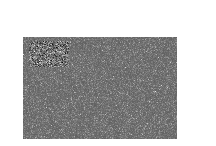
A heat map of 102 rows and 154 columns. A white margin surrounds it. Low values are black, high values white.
Odd patch: rougher, in the top left. Roughest part: top left. Slope: none. Stripes: none. Grain: fine. Mirror symmetry: none.
